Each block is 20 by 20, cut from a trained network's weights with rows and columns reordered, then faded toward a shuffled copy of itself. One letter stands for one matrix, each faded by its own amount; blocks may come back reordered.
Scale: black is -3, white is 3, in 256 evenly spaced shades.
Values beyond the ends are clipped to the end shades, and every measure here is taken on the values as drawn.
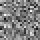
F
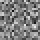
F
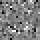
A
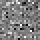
A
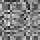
F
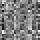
F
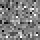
A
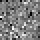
A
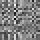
F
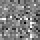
A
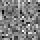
A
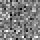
A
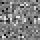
A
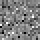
A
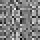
F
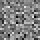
F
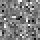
A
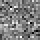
A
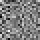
F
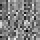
F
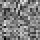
F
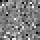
A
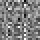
F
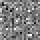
A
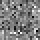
A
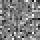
A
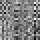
F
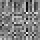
F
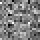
F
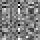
F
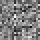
F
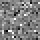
A
